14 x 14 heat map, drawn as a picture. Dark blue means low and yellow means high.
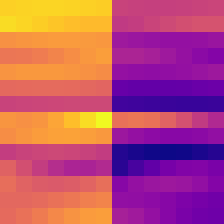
Values change most from cell to cell in the centre. The bottom right is the ninth with the lowest average. Overall the values sit about 50% of the way up the scale. A vertical seam about 50% of the way across splits the table, and the left part is higher.
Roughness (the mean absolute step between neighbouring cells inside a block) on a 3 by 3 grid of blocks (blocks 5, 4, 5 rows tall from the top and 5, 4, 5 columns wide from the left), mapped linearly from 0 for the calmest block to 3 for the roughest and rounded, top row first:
0 1 0 | 1 3 2 | 0 1 0
